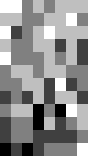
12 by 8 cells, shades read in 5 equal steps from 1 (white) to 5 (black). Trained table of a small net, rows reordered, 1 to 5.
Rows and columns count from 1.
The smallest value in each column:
1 1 2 2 1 1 1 1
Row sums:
16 18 17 22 21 20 22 25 23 26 29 28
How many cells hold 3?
31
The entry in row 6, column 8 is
3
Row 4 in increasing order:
2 2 2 2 3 3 4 4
